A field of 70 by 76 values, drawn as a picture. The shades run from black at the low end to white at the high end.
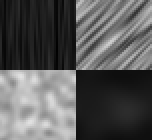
The table splits into 2 rows of 2 panels. Panel 1,1: very low, streaked downward, faint in contrast. Panel 1,2: middling, slanting up to the right, strong in contrast. Panel 2,1: high, blotchy. Panel 2,2: very low, smooth, faint in contrast.
